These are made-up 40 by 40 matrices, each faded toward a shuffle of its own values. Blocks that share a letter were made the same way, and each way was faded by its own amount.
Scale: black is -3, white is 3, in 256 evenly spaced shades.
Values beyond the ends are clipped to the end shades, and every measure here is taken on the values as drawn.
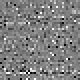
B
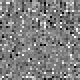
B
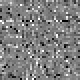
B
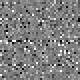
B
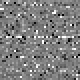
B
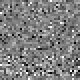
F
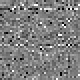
B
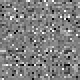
B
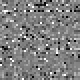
B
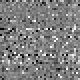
F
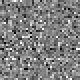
F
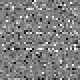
B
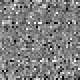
F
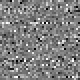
F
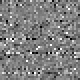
F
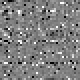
B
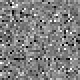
F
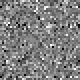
F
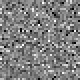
F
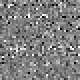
F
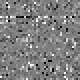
B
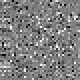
B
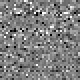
F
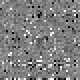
B
